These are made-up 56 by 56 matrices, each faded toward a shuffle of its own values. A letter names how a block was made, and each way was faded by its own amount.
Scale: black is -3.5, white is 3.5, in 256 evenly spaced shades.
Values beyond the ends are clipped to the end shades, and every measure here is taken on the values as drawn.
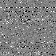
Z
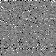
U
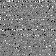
Z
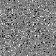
U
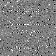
U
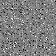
U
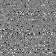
Z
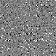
U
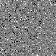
U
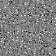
U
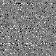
Z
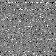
Z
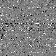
Z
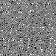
U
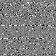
Z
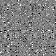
U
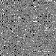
U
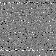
Z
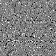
U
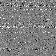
Z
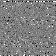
Z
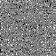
U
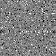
U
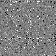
U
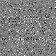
U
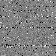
Z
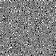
U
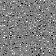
U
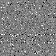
U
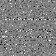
Z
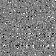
U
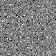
U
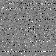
Z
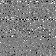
Z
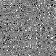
U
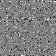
Z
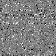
U
